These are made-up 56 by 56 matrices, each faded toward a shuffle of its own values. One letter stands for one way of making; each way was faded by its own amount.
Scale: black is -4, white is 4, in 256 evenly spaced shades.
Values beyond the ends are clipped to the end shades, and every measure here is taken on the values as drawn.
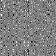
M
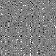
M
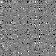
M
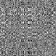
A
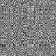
A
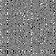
M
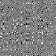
M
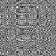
A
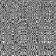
A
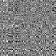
A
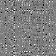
M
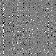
M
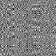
A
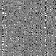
M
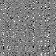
M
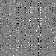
M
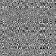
A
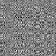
A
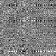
A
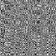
A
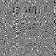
M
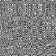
A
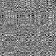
A
